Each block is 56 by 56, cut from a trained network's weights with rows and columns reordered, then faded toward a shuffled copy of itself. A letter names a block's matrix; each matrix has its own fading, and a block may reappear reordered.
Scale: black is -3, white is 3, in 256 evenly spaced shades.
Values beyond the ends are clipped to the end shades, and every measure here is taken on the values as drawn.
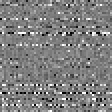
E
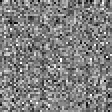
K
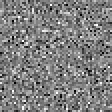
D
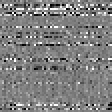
E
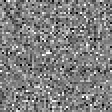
D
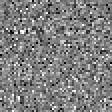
D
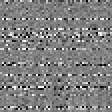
E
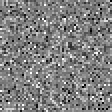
D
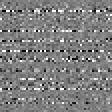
E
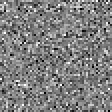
D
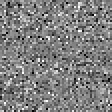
D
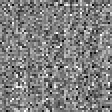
K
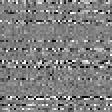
E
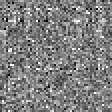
K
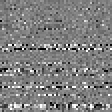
E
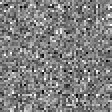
K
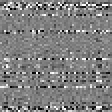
E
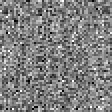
K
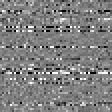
E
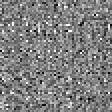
K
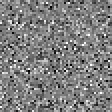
D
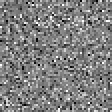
D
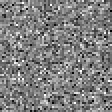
D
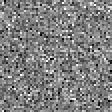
D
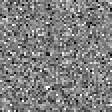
D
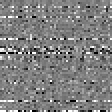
E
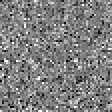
D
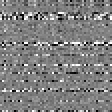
E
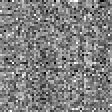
K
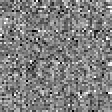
K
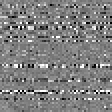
E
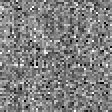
K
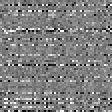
E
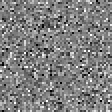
D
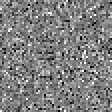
D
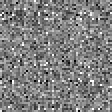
K
